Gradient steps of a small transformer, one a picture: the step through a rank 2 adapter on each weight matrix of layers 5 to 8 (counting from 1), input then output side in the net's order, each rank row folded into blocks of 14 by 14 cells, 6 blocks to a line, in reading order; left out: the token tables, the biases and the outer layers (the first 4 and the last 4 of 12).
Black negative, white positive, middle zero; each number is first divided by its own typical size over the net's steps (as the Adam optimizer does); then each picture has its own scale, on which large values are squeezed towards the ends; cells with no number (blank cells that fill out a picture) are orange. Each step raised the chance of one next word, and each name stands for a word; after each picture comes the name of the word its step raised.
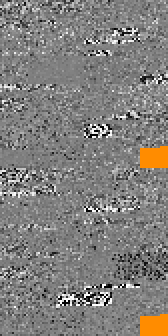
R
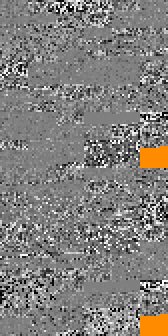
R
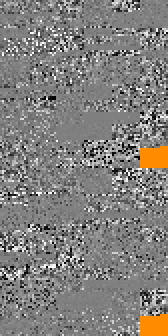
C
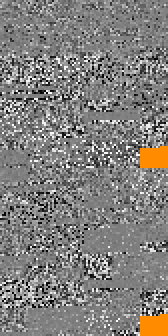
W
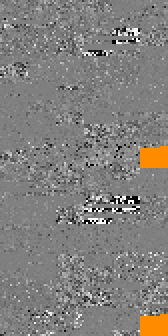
C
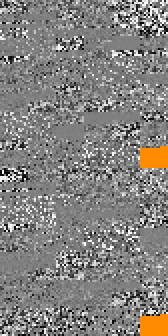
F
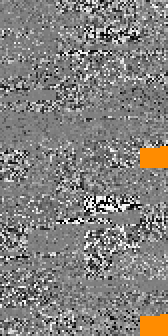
F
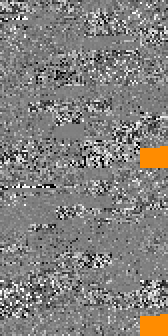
C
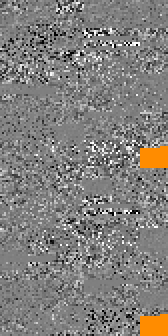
R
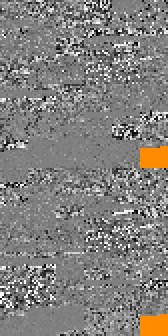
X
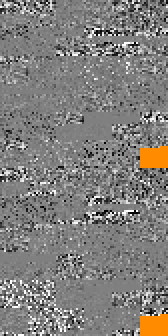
X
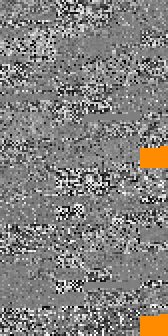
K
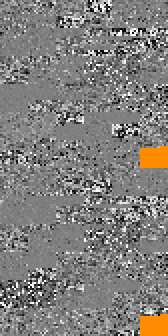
X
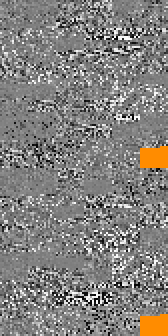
F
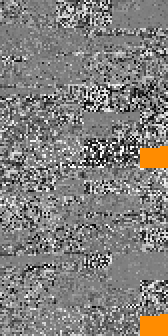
W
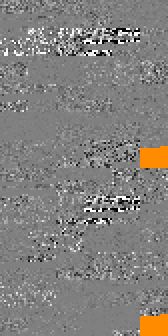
C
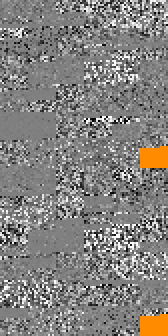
F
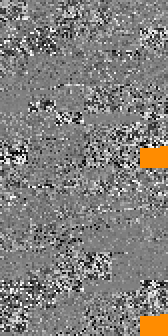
C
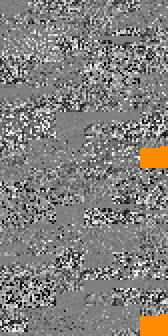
W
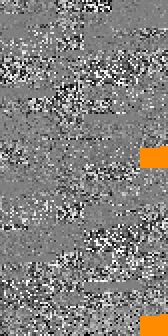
F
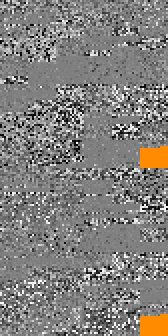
K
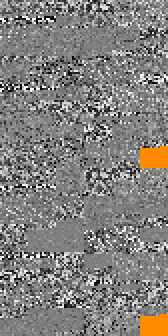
F
